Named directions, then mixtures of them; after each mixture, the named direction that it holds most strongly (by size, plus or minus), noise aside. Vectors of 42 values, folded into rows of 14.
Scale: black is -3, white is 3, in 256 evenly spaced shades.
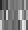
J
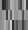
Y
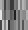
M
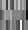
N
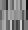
N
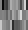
Y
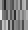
M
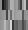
Y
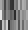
M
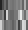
J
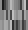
Y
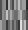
N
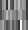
N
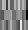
N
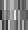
M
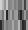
J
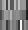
N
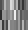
M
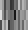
M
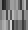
Y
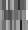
N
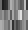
Y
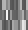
Y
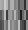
J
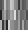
M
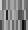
J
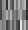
N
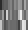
J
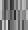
M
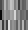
M
